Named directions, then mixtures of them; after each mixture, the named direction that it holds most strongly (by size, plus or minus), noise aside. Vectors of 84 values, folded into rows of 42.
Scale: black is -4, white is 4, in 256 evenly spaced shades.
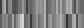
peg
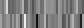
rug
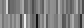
rug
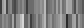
peg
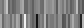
rug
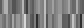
rug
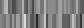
rug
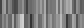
peg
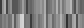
peg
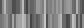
peg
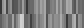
peg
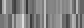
peg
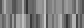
peg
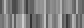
peg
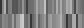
peg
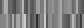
rug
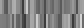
rug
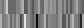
rug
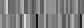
rug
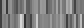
peg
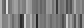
peg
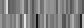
rug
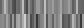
rug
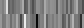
rug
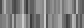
peg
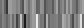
rug
